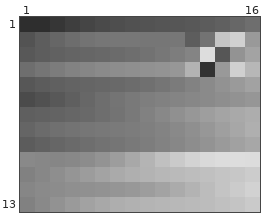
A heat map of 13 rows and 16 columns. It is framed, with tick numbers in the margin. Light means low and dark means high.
In the top right lies a patch that is rougher than the rest. The top right is the roughest part. The grain runs across in streaks. The bottom right is the ninth with the lowest average. The values follow a bell shape. Neither half mirrors the other. Values rise toward the top left.
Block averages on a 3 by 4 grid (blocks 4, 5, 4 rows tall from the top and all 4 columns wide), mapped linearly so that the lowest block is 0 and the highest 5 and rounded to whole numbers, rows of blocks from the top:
5 4 4 3 / 5 4 3 2 / 3 2 1 0
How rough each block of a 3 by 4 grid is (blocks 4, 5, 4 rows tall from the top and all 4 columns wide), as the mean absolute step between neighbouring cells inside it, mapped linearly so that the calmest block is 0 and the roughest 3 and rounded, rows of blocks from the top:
1113
0000
0000
